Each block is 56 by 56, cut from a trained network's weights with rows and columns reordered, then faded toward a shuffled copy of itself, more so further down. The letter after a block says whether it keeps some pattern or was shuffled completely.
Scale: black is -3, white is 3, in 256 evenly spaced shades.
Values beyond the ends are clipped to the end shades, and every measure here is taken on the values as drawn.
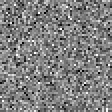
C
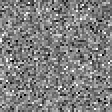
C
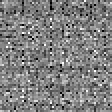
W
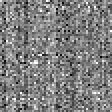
W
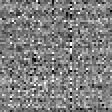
W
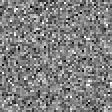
C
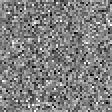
C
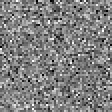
C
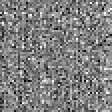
W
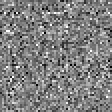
W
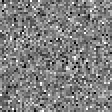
C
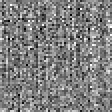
W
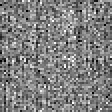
W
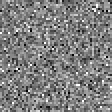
C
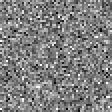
C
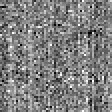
W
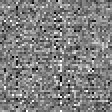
W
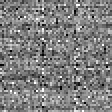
W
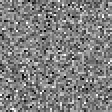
C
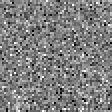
C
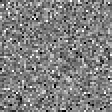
C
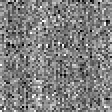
W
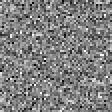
W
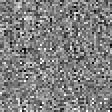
W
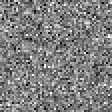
C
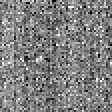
W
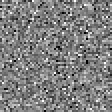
C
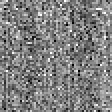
W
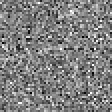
W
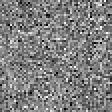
W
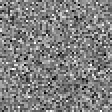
C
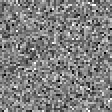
C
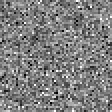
C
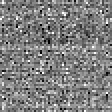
W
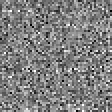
W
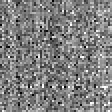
W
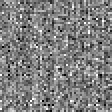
W
